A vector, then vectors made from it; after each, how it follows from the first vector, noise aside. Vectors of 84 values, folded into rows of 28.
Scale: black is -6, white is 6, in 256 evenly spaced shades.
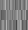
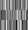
scaled up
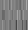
partly zeroed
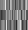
scaled up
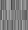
reversed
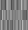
reversed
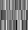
scaled up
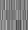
sign-scrambled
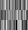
scaled up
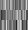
scaled up
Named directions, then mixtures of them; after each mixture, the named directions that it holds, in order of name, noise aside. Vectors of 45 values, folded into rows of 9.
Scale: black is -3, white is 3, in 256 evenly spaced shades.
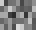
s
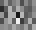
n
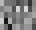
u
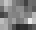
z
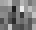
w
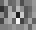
n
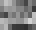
z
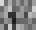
s, w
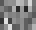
u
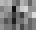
u, w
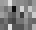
w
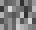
n, s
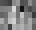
w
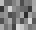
n, s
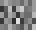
n, w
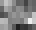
z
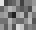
s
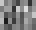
u, w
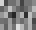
s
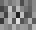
n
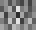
n, u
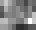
z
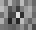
n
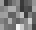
s, w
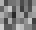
s, u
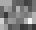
u, z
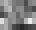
z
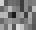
s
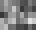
w, z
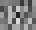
n, u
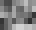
z
